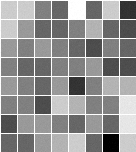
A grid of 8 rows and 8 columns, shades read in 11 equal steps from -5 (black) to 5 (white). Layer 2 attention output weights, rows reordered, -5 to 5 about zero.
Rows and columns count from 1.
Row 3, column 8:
-1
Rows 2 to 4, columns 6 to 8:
2 -1 -2 / -2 0 -1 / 1 -2 -2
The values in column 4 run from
-1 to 3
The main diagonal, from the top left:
3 1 1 0 -3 0 -1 3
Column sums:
5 3 -2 4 5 0 -4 5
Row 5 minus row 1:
-2 -3 -1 2 -8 1 -1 5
